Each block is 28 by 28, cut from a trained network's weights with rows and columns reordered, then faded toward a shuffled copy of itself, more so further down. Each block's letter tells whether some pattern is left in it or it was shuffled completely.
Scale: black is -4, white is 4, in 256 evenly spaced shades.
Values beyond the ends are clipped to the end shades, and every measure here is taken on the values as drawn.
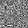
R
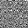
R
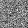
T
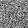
T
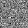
R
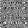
R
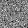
T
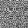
R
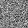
T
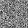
R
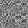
R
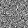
T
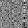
R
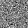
T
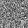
R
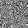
R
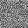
R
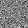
R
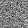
T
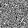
T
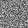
T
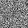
T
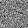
T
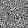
R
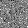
T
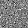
T
